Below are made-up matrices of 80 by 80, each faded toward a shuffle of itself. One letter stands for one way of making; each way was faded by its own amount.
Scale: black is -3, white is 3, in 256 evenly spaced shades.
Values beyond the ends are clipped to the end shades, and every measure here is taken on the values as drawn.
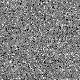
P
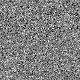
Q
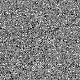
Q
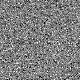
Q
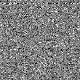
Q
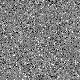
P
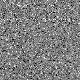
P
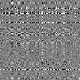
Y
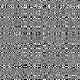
Y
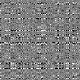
Y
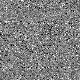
Q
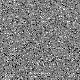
P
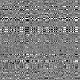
Y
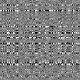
Y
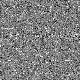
Q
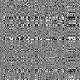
Y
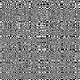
Y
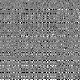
Y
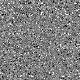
P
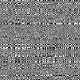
Y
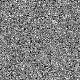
Q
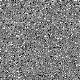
P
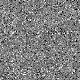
P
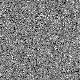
Q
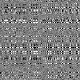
Y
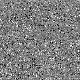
P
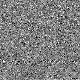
Q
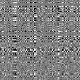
Y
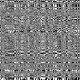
Y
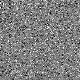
P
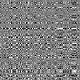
Y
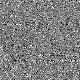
Q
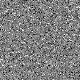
P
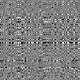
Y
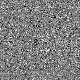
Q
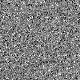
Q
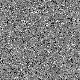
P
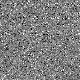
P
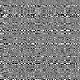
Y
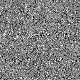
Q
